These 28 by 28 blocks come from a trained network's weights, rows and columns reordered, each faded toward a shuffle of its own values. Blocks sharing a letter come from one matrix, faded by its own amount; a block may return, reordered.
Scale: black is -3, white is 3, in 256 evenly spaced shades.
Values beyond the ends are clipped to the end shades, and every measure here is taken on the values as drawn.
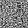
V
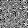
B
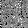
B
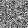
V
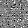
B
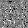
B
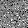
B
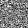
V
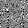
B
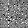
B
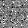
B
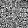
V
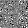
B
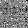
B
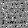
B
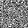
V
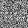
V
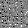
B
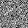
V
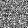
V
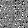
B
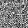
V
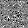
B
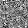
V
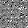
B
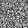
V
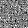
B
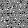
B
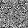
V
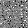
B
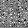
B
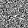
V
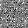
B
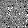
B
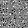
B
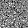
B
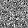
V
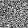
V
